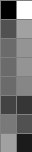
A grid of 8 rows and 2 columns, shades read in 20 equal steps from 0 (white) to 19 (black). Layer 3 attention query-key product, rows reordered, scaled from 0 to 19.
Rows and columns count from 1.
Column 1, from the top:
19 13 11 11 11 14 10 7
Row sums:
19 20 19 19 20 29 23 24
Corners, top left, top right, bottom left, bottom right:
19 0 7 17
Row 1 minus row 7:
9 -13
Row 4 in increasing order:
8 11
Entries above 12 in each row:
1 1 0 0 0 2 1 1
